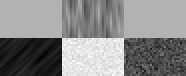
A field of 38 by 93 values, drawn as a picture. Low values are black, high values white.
The table splits into 2 rows of 3 panels. Panel 1,1: high, flat. Panel 1,2: middling, streaked downward. Panel 1,3: high, flat. Panel 2,1: very low, slanting up to the right, faint in contrast. Panel 2,2: very high, fine-grained, faint in contrast. Panel 2,3: low, fine-grained.
